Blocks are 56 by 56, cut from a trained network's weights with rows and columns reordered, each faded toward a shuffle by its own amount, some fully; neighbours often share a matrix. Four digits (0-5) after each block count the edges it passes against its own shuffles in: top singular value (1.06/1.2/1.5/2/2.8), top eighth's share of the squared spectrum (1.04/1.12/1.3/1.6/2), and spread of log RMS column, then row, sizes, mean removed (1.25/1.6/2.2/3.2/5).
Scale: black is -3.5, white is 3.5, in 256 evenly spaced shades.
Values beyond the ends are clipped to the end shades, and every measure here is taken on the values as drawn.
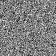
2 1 0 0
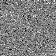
2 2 0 1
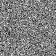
0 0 0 0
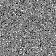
0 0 0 0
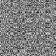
4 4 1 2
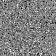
2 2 0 0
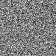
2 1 0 0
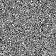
1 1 0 0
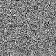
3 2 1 0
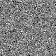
0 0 0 0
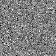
2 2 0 0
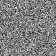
0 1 0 0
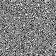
0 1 0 0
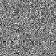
4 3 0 2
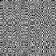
4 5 2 3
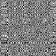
4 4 2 3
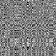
4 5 2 3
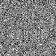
2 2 0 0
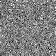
2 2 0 0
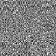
4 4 2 2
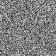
1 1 0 0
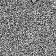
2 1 0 0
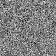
0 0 0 0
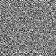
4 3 0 2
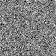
1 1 0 0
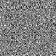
3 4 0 2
